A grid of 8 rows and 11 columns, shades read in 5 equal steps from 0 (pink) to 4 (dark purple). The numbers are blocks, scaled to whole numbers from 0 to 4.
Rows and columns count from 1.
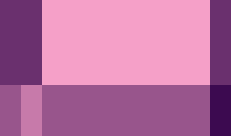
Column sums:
21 18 6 6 6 6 6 6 6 6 27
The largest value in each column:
3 3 2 2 2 2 2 2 2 2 4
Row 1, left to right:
3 3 0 0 0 0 0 0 0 0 3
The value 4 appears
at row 6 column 11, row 7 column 11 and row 8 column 11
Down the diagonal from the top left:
3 3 0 0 0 2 2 2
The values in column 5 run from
0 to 2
